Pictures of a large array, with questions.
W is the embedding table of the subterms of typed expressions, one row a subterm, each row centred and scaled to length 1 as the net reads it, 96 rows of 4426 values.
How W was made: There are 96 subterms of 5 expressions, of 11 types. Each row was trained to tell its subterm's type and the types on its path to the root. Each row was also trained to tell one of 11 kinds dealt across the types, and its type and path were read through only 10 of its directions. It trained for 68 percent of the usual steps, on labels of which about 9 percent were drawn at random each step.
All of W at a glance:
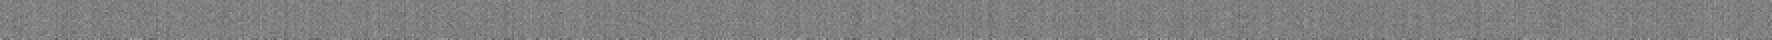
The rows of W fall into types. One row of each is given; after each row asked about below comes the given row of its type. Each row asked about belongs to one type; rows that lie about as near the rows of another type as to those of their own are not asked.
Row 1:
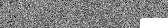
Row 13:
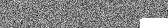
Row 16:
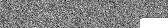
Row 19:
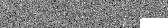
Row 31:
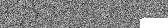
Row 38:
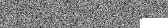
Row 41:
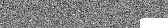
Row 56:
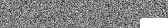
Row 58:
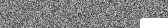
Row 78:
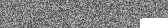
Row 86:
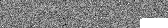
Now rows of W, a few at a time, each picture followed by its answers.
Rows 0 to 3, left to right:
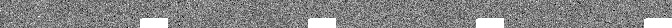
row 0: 78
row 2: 16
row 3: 41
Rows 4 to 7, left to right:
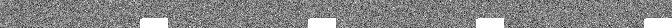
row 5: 16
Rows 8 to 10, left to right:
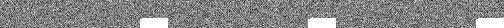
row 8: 56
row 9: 31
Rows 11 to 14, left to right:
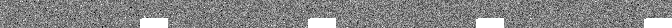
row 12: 31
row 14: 58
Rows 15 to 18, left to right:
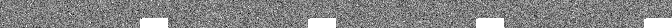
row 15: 56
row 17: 38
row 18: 13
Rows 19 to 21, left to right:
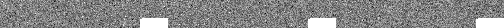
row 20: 31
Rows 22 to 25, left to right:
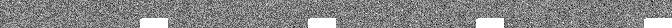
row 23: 56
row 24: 41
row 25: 1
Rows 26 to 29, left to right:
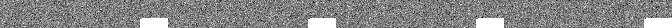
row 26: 19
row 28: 58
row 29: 31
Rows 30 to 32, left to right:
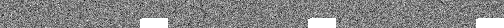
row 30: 41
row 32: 38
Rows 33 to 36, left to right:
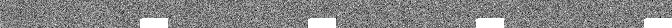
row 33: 38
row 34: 38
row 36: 38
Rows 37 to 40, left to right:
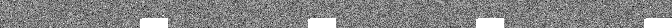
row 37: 78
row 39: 13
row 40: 16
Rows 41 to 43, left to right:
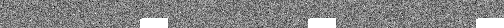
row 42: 78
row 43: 19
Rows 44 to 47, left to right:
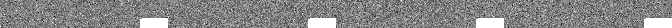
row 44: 1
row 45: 31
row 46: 78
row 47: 13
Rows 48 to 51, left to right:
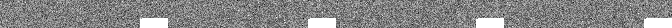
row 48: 13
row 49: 1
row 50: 31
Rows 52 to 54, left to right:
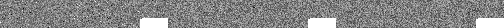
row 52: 31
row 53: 78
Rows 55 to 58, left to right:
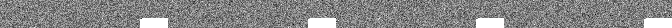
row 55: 58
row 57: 16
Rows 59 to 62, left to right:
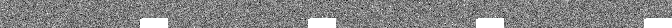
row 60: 13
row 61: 86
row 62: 13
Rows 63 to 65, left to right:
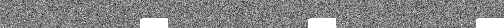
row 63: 16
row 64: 41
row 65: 13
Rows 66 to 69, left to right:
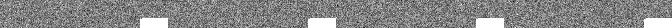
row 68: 78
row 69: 16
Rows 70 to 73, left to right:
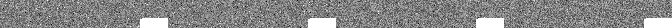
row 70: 31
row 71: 16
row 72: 78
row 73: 56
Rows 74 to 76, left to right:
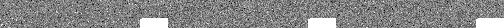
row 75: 58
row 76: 41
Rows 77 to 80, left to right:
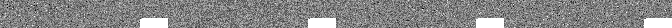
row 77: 41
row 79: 13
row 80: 58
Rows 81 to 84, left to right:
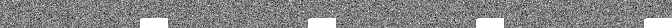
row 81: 19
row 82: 41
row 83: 41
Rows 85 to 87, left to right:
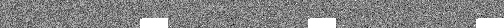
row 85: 78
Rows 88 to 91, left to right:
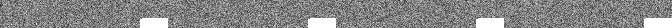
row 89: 38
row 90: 78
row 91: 13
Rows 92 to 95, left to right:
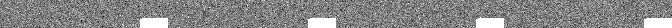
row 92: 56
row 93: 31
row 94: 16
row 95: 38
